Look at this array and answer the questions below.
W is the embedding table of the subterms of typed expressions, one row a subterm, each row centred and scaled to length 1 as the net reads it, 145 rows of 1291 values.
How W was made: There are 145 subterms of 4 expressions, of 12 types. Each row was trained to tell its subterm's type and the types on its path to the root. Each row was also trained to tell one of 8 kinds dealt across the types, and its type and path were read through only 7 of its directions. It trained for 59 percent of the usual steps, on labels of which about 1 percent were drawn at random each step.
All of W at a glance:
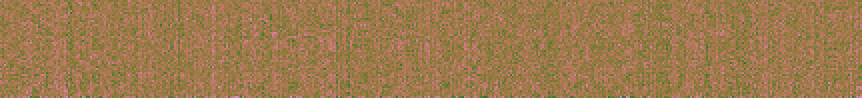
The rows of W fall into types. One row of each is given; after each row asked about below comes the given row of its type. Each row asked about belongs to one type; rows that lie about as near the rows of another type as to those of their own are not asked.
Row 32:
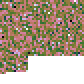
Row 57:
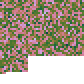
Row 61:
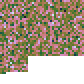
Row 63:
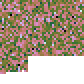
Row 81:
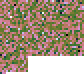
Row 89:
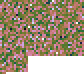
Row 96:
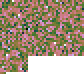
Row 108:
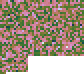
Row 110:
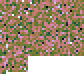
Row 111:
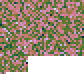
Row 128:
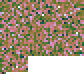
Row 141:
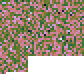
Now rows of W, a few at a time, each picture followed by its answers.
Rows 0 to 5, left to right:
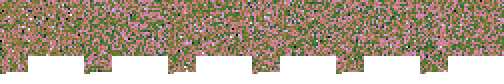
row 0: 108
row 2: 89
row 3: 63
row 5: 63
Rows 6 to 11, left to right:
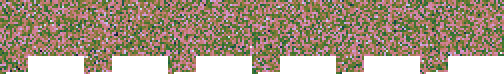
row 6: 108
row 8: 57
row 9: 61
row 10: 108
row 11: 32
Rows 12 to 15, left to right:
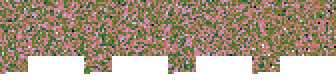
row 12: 111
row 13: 61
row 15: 141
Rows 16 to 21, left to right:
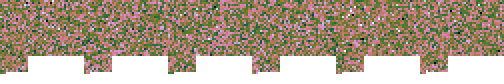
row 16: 128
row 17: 89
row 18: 110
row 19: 141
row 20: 57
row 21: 81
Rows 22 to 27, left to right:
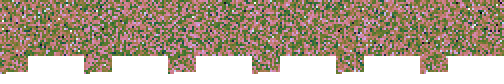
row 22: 96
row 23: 128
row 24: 89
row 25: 63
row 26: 32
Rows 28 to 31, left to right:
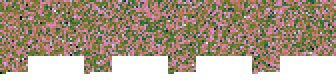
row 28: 110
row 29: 111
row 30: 61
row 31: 57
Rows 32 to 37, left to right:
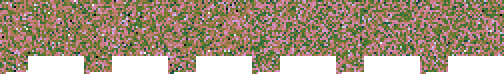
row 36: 81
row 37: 81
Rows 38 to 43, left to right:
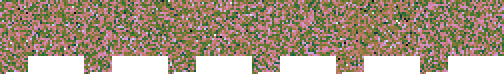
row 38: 32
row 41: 57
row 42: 81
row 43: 32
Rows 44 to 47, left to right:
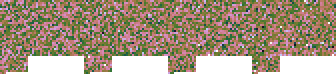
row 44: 128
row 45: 128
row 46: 96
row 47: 89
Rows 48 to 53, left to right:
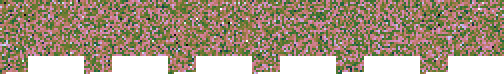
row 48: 89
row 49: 108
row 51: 81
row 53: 108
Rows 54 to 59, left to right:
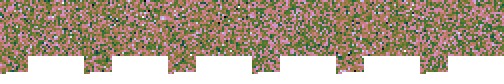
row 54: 141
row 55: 61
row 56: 141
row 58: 89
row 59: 96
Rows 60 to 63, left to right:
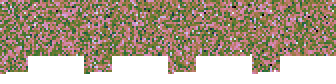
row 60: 128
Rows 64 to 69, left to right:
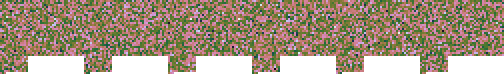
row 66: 111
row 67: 108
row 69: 61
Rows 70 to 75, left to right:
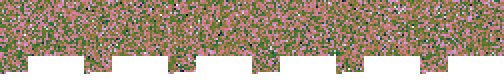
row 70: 111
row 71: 108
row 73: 111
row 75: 89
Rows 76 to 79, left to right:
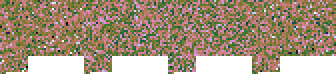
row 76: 110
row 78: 89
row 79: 128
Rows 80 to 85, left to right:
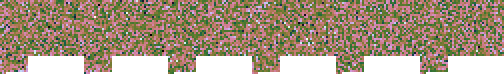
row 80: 81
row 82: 128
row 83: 81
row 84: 32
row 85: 128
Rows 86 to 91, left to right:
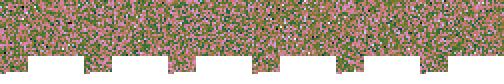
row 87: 57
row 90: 63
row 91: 141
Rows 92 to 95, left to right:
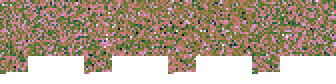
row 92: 128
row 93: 63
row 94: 81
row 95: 61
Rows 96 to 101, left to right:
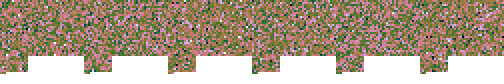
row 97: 128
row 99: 89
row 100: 61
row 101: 96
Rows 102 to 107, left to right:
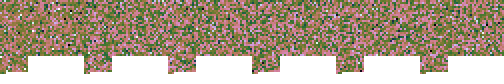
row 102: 110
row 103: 61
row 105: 89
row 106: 96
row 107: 110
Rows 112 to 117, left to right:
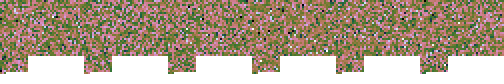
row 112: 57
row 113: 32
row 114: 61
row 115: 110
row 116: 128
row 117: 96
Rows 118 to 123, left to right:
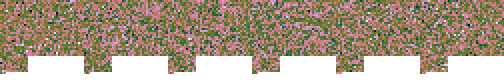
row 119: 111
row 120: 32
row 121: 128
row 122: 111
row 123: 61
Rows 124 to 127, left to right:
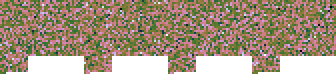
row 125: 57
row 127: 110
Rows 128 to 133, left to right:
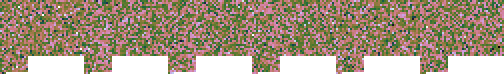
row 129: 57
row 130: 89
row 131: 63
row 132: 96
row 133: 81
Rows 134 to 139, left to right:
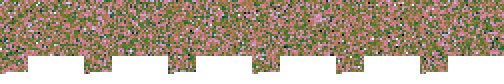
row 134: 89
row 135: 63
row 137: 96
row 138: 110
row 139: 63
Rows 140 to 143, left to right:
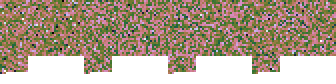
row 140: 57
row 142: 96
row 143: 108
